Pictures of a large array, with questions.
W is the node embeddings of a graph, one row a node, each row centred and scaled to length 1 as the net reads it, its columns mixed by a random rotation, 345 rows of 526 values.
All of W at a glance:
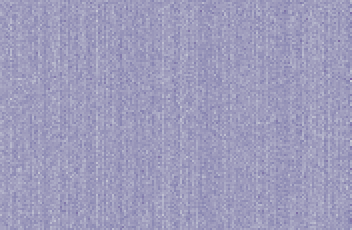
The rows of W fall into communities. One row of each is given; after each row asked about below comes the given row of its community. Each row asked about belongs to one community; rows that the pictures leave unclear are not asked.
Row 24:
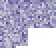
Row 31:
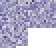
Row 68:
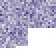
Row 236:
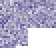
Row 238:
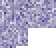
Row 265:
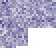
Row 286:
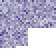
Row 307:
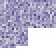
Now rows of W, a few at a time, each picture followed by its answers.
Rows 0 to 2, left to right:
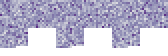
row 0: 265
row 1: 68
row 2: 68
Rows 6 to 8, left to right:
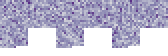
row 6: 238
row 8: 286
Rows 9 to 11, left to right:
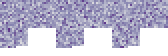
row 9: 24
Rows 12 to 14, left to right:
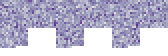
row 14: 265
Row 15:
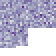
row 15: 24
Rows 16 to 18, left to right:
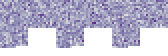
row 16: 24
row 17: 307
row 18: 265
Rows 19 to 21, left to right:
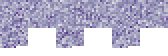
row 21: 286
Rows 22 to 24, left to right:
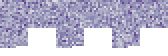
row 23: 236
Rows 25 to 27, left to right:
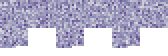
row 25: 236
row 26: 238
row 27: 307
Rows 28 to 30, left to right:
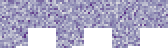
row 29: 236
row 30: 307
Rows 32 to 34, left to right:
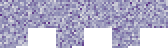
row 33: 265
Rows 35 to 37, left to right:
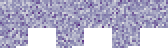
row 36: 31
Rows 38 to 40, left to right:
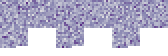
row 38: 31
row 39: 307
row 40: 307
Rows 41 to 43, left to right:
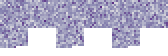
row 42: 307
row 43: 24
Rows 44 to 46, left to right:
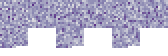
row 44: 236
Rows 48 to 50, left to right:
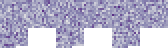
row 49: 24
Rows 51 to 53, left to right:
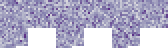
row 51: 307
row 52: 236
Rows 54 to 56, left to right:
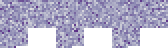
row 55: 24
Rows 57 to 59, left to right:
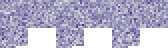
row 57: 24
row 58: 236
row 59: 24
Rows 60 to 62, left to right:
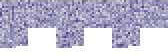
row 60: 265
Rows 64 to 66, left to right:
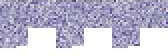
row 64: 24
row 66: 236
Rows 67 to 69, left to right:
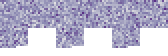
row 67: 236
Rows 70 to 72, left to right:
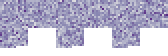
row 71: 265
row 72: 307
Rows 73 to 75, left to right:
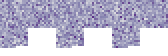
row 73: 307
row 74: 307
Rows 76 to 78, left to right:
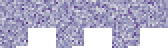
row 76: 238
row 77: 31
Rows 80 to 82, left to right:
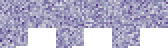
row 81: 236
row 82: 24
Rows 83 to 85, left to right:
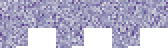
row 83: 236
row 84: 31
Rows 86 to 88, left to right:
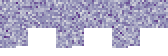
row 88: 31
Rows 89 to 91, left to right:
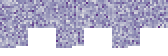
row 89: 286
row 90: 24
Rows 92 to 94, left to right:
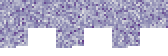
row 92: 24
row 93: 265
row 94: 238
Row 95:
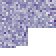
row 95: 68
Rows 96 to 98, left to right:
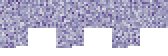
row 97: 307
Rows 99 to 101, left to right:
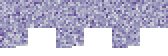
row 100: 24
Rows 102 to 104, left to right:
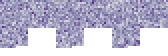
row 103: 24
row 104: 236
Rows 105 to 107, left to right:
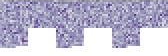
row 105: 24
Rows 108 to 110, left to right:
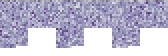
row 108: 238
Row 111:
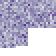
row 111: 307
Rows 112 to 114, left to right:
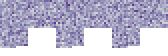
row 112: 265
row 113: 24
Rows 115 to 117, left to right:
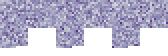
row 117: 236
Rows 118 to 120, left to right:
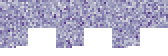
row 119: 238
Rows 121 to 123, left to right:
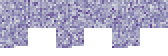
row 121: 68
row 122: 238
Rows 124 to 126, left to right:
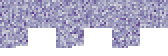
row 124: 265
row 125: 24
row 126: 238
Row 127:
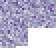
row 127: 31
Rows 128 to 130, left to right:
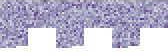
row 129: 265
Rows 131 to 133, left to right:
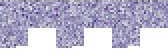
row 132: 265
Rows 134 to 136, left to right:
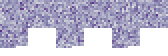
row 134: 238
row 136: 286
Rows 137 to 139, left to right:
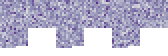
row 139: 286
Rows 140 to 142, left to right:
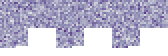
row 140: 24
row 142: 31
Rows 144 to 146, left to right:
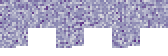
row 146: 265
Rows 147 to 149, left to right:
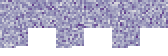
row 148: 236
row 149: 307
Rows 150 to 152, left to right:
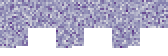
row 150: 265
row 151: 238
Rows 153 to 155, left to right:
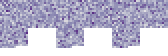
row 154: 307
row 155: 265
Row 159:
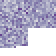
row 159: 236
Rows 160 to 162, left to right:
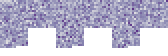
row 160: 286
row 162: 238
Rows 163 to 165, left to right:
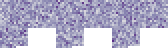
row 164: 31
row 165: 24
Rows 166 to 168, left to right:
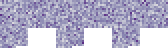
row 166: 236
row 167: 265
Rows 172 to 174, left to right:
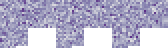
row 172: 286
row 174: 31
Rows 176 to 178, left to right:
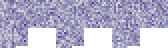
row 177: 31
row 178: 24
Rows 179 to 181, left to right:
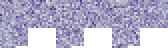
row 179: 68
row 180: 68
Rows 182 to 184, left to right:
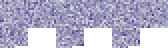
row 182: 68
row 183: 286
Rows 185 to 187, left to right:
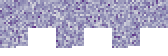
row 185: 286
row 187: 31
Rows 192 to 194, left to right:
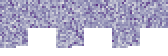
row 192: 238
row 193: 307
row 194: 24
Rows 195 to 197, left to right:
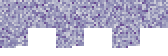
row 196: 236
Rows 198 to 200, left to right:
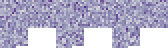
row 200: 31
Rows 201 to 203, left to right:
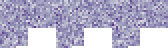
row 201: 286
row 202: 236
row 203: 286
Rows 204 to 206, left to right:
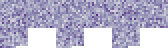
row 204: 24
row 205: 307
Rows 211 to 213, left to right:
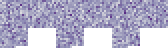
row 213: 307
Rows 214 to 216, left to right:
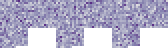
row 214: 286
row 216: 286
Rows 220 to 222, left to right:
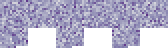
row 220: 238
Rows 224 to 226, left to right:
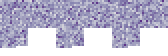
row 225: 307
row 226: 307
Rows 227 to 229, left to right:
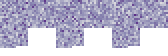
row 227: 31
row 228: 286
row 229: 68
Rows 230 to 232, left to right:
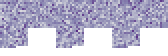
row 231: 24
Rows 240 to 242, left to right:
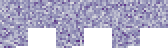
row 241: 265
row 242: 238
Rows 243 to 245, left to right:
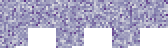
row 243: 307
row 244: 24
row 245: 24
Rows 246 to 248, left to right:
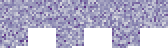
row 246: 265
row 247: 236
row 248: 238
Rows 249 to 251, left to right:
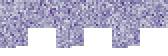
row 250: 307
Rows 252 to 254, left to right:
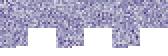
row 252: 236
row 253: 236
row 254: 307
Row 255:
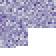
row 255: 236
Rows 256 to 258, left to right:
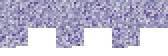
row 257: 236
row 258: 236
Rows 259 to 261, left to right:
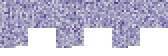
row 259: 307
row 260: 24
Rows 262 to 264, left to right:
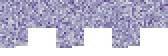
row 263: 31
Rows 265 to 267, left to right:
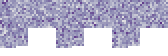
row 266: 286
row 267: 24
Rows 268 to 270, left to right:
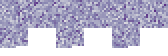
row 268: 24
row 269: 286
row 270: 238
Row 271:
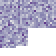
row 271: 24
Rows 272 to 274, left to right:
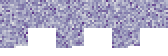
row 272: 68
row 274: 286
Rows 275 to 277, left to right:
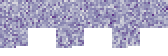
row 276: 236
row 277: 68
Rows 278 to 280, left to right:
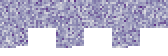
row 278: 265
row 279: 236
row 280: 265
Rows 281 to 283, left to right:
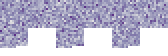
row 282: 236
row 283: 265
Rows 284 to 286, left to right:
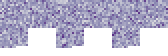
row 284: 68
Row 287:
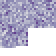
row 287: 265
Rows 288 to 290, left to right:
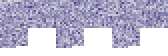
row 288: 236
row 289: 286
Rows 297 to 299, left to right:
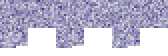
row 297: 24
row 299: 307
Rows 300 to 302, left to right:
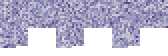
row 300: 307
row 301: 265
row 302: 307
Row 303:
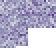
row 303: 68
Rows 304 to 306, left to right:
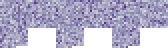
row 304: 24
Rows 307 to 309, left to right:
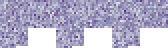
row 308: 265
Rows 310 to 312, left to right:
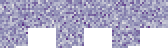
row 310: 68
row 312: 238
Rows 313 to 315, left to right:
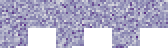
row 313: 265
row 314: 286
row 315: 236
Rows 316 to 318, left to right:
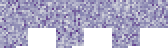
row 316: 31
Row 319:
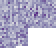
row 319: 286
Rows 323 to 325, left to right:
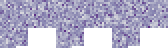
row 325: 238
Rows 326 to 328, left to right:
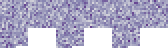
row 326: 307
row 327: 238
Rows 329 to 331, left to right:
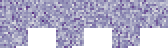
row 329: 238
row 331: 31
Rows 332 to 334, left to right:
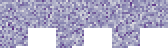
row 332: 307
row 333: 236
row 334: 286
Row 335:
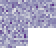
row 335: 265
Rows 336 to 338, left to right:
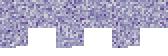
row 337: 286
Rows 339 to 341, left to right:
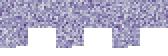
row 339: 265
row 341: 236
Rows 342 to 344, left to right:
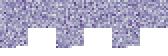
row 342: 286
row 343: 236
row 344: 68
